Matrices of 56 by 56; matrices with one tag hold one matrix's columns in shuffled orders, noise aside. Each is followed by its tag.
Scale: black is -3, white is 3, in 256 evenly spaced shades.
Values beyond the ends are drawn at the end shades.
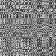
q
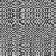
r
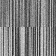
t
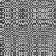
r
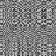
r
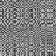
r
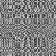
q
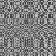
q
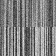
t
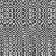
r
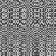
r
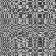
q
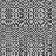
r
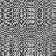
r
